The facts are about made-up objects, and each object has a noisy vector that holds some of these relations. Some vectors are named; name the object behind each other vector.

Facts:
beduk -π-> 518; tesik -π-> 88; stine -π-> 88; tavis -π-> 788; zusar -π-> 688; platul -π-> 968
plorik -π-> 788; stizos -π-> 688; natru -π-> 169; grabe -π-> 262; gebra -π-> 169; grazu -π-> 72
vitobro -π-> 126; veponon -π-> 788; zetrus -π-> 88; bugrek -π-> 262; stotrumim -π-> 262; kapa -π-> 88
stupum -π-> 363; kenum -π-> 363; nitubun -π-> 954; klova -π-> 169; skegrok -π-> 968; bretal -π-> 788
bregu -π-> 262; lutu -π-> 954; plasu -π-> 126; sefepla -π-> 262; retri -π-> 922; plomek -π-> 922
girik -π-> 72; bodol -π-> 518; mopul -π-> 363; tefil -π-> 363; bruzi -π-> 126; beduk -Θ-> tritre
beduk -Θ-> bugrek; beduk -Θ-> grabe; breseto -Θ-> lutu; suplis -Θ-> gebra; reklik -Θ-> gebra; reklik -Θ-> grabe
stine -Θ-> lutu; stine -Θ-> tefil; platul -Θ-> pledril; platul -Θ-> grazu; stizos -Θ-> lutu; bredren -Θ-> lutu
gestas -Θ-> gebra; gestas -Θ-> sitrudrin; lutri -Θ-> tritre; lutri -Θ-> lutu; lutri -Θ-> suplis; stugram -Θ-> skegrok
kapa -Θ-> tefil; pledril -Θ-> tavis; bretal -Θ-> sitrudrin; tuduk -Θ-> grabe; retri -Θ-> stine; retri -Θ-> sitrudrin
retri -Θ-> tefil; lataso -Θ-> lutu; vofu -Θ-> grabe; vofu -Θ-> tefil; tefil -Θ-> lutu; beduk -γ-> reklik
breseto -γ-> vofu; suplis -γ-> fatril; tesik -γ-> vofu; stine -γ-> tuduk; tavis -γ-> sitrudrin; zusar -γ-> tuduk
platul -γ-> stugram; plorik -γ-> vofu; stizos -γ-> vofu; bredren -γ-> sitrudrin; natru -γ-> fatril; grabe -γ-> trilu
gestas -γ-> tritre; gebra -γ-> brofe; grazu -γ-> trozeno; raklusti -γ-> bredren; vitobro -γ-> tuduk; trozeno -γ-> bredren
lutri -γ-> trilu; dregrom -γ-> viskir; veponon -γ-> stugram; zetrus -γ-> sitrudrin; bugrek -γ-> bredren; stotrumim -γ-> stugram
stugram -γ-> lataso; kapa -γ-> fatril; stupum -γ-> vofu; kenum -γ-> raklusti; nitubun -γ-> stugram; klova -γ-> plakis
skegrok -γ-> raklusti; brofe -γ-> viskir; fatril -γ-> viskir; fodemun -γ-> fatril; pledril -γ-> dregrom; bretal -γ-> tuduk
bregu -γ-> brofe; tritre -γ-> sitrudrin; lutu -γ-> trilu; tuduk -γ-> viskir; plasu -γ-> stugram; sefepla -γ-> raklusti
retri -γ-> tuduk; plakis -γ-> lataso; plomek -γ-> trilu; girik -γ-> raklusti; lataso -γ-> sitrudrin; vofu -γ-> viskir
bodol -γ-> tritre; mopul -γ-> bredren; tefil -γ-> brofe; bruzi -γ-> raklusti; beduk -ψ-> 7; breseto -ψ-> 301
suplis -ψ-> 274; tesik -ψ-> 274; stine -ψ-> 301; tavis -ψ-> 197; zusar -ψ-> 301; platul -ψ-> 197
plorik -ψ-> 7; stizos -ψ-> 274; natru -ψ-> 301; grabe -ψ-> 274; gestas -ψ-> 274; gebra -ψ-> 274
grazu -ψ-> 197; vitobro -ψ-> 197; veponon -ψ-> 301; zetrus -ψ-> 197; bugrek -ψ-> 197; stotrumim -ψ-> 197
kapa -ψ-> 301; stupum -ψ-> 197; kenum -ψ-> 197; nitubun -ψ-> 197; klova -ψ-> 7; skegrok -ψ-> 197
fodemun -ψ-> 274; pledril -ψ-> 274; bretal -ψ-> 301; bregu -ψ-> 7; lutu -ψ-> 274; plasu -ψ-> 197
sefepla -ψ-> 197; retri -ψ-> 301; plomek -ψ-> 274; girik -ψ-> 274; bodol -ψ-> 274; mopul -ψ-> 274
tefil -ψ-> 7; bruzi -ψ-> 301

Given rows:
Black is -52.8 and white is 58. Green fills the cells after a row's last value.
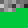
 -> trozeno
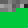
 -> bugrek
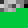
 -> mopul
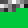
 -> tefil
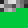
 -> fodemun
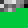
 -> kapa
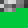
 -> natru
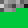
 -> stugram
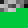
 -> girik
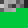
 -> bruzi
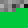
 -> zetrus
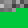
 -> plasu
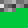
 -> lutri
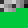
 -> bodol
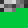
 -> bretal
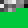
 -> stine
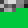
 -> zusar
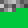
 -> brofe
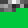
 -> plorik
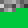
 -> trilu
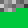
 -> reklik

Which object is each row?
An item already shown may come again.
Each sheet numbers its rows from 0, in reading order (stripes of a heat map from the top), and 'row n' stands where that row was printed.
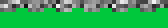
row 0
klova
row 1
platul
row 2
lutu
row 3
kenum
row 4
breseto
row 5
plorik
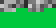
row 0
bruzi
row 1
stupum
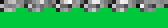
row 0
grabe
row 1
tuduk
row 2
stizos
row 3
tesik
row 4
tesik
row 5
lataso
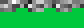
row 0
beduk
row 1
lutu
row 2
lutri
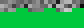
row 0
grazu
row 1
stotrumim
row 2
girik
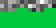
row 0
vitobro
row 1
tefil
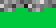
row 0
sitrudrin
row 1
tuduk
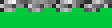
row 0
gebra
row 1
tritre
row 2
plomek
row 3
bregu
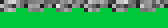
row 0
plomek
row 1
skegrok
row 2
bredren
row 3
veponon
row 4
bretal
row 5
nitubun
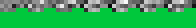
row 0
tavis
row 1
vofu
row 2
klova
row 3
gestas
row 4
suplis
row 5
veponon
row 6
retri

